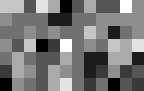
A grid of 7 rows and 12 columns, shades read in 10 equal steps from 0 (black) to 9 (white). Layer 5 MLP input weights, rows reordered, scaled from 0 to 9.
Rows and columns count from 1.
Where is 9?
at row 1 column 11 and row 4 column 6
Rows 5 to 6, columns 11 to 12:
6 1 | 2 3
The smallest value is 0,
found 4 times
